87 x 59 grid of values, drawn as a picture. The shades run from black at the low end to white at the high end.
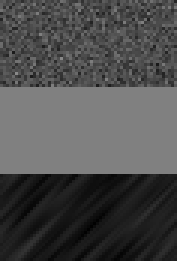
The table splits into 3 rows of 1 panel. Panel 1,1: low, fine-grained. Panel 2,1: middling, flat. Panel 3,1: very low, slanting up to the right, faint in contrast.
